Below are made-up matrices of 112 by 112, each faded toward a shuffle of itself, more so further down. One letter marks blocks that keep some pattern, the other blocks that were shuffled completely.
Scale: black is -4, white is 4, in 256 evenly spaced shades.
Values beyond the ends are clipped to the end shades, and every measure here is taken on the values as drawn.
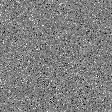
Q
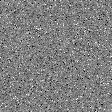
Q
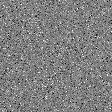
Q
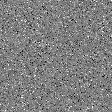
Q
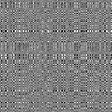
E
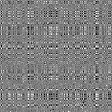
E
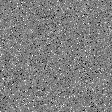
Q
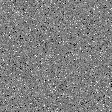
Q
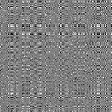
E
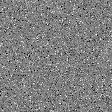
Q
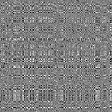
E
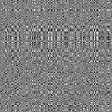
E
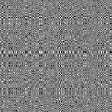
E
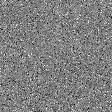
Q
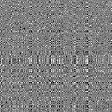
E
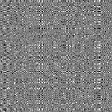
E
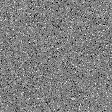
Q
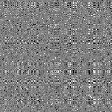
E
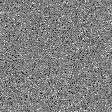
Q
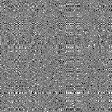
E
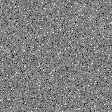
Q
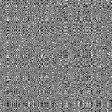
E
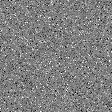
Q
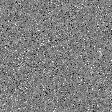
Q
